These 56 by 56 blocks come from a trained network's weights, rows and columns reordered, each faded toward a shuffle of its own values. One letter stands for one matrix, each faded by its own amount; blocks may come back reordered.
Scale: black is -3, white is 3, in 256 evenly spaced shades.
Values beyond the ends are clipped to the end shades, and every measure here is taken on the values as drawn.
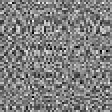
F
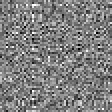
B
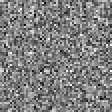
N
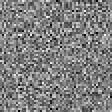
B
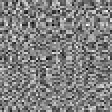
F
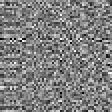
F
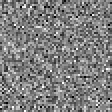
N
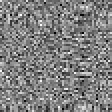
B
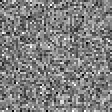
N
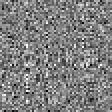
B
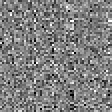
B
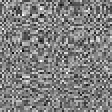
F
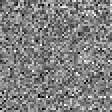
N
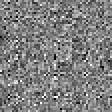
B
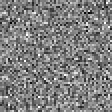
N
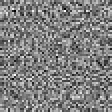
F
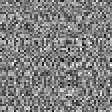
F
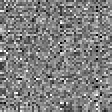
B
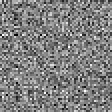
B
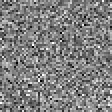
N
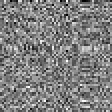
F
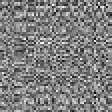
F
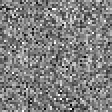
N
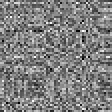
F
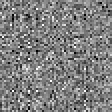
B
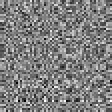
F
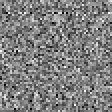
N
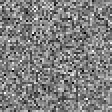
N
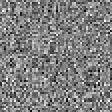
B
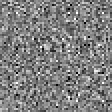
B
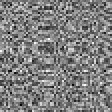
F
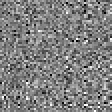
B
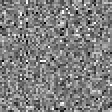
B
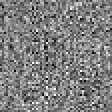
B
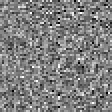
B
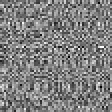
F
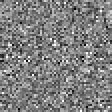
N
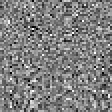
B
